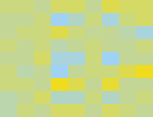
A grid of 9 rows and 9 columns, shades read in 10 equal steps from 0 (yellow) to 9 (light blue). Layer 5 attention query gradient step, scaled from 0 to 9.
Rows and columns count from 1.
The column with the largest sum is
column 4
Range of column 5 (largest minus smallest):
6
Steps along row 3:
down same down up up same up up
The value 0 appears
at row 6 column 9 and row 7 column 4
